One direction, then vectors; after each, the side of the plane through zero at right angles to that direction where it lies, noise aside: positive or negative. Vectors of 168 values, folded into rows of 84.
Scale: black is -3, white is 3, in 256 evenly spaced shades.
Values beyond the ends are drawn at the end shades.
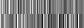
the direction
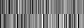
negative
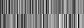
negative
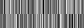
negative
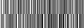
positive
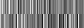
positive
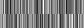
positive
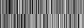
negative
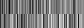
negative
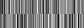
negative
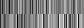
negative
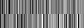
negative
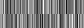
positive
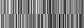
positive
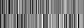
negative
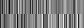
negative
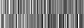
positive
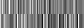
positive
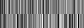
negative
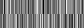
negative
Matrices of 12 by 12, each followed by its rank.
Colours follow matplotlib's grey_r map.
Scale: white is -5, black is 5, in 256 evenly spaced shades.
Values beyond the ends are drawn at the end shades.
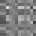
two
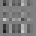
one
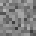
full rank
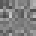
two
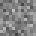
full rank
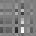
one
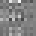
two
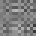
two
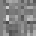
two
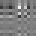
one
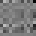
two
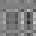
one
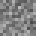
full rank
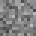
full rank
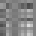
one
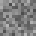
full rank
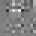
two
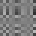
one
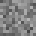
full rank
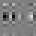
one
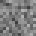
full rank
